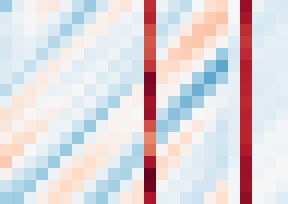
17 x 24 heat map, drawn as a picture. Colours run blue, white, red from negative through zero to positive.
Columns 13 and 21 differ from the columns beside them. A vertical seam about 80% of the way across splits the table, and the right part is calmer. On average the colour sits 50% of the way up the scale. The values are skewed, with a long tail toward high values.
